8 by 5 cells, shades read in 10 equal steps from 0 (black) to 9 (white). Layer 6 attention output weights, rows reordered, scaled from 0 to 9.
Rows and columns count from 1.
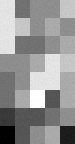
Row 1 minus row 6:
4 -2 -4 2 1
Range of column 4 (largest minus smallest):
5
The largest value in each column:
8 7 9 8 7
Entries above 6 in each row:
2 2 1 2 2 1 0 0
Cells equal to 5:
10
